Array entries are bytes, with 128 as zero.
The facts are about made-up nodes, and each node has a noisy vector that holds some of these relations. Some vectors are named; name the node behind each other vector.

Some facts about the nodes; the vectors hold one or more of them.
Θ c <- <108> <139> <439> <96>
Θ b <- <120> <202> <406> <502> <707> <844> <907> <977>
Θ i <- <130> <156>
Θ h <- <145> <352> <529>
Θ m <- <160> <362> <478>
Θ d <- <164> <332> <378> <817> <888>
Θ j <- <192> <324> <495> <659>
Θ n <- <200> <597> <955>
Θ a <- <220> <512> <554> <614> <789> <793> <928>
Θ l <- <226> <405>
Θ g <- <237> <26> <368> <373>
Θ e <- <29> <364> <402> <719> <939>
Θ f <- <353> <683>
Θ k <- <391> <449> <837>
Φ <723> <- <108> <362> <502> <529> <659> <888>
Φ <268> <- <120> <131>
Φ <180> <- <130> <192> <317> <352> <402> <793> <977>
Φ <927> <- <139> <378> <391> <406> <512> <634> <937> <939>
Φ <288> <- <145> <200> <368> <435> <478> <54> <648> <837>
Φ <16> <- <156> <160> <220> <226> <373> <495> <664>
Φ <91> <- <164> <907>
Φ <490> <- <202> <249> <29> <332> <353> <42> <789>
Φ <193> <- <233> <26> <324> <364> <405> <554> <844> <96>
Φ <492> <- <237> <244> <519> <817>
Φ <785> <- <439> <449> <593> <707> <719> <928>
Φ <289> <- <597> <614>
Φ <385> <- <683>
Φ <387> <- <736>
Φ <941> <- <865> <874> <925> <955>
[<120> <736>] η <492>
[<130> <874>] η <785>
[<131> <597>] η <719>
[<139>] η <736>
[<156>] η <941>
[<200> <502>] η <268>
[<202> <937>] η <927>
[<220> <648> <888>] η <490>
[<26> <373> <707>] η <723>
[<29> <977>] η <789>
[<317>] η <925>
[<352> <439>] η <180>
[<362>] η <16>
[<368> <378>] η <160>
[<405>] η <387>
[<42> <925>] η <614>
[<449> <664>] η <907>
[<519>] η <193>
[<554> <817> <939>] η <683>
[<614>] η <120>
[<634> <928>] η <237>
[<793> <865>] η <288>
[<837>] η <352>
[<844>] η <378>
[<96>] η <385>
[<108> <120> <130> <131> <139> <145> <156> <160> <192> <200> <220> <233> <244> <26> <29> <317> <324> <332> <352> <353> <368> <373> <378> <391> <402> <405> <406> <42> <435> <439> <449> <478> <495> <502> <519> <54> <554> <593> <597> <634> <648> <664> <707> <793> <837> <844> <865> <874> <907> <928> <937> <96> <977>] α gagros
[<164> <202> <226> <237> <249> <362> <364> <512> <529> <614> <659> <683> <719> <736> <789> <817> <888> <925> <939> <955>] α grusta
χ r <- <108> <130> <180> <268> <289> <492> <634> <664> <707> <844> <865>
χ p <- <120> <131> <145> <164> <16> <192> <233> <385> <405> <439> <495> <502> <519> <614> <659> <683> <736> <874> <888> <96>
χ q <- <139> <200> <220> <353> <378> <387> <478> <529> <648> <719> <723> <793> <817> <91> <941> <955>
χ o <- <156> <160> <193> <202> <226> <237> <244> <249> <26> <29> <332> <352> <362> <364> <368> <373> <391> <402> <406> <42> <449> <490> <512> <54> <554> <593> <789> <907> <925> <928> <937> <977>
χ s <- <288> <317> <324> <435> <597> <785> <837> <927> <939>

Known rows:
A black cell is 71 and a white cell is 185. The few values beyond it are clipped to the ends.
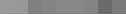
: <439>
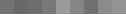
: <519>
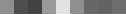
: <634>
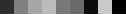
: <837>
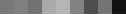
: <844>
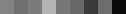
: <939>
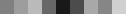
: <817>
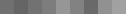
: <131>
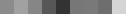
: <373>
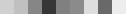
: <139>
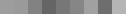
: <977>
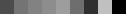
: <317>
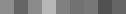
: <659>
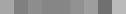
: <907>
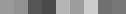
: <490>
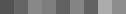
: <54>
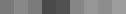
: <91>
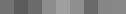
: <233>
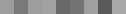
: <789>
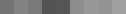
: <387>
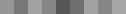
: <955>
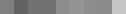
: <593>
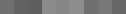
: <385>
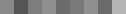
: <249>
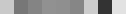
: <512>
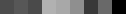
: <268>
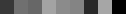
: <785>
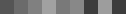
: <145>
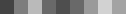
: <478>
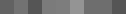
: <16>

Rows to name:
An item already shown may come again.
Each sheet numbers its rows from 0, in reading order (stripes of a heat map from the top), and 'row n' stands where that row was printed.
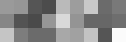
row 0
<490>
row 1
<634>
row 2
<391>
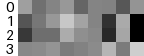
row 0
<364>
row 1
<324>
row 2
<785>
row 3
<332>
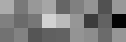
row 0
<237>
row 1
<108>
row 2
<193>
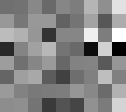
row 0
<160>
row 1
<789>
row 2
<378>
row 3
<837>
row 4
<364>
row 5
<200>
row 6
<402>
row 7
<925>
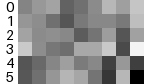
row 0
<353>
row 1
<352>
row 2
<202>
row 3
<406>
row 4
<145>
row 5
<597>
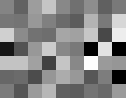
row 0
<164>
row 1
<362>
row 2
<406>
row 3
<435>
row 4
<220>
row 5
<927>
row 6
<683>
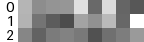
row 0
<888>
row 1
<937>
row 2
<736>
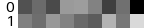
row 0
<492>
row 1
<362>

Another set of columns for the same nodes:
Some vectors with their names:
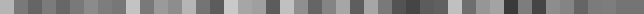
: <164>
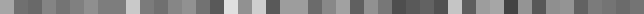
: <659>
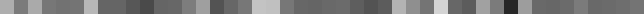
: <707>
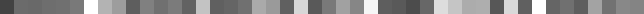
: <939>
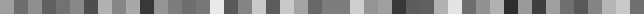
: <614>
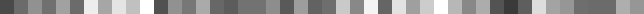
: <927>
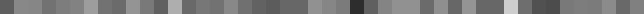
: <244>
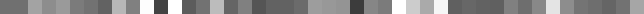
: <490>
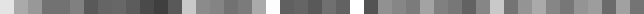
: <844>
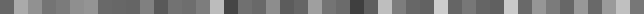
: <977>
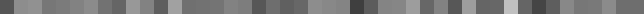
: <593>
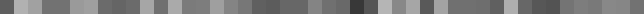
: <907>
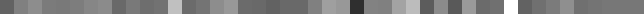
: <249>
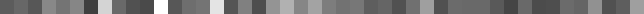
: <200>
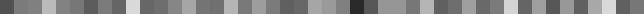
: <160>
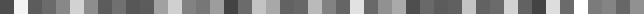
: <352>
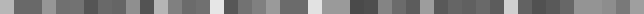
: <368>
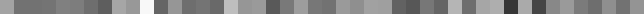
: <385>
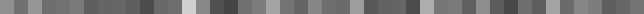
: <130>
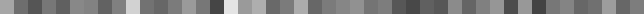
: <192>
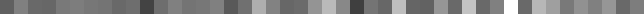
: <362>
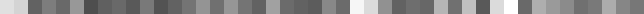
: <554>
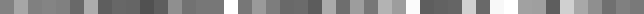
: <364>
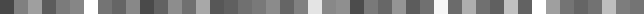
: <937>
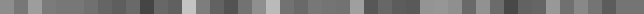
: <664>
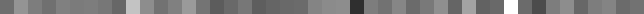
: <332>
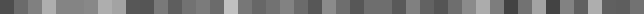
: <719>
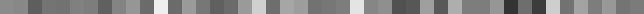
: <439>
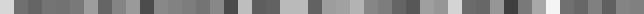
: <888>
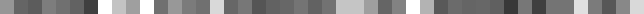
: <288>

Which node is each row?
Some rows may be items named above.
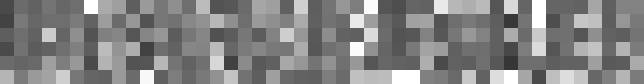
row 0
<939>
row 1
<597>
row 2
<817>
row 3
<317>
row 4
<648>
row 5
<193>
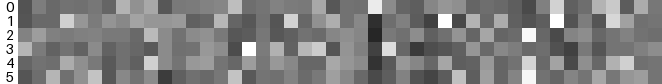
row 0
<317>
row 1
<378>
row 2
<332>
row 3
<683>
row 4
<160>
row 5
<42>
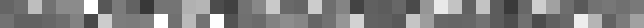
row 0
<634>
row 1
<837>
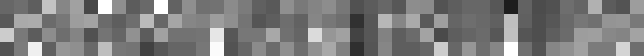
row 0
<478>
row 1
<907>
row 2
<368>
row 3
<925>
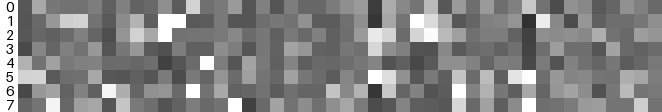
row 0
<789>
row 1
<723>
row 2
<785>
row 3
<793>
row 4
<108>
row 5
<554>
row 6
<512>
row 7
<925>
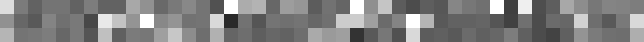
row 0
<233>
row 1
<288>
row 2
<54>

